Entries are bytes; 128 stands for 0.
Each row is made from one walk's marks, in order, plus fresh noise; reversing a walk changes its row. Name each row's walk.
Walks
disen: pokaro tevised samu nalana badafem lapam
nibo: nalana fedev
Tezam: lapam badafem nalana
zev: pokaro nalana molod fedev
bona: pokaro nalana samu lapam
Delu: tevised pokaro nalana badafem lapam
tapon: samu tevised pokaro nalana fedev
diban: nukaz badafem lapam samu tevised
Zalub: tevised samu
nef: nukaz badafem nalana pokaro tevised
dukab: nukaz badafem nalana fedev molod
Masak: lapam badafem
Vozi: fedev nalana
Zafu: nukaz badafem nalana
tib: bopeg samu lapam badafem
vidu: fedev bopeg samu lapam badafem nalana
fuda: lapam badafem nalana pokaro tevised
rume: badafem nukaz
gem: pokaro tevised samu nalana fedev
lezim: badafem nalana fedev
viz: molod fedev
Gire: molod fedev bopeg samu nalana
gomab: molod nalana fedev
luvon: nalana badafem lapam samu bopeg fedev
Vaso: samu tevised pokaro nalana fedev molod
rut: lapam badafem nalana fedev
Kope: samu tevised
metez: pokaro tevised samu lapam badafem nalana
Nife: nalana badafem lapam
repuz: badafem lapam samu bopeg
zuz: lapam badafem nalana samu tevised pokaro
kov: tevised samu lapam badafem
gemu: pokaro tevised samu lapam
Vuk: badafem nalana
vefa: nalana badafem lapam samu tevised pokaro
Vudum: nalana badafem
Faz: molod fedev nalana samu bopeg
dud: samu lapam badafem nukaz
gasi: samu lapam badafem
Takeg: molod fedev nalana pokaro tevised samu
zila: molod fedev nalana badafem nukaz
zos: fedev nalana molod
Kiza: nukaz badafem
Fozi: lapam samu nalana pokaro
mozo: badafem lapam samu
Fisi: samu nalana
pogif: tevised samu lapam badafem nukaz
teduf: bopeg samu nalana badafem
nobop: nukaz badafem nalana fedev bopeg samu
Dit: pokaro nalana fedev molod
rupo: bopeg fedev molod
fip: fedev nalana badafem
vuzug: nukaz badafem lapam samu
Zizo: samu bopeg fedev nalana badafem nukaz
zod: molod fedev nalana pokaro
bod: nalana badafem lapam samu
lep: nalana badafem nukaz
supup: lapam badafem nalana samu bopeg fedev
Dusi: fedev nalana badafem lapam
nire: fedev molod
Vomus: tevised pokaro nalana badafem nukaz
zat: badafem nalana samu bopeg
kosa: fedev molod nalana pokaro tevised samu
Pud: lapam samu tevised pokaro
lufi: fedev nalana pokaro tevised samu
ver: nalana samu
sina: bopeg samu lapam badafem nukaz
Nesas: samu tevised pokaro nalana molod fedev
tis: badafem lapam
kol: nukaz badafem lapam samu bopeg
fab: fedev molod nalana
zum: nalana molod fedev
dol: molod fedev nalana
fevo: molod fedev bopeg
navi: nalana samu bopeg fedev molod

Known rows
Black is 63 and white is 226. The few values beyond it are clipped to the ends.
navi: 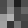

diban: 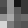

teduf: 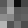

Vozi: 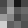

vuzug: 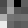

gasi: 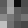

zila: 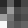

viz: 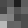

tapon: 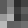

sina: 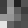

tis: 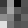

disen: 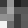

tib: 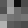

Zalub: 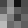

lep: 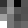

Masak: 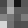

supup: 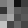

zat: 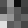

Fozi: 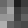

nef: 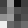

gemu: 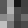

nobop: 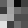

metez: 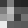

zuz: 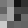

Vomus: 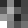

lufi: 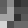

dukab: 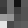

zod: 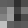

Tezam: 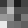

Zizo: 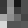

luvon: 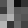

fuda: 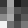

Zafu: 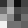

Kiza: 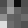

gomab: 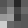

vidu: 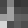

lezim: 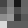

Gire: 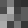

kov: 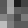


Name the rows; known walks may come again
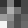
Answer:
pogif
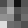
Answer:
Vudum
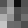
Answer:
ver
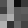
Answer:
luvon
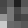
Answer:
zum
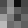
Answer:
Zalub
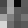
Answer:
mozo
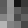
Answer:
Kope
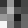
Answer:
Delu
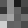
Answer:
repuz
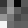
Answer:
rume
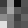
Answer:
tis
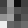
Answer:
nef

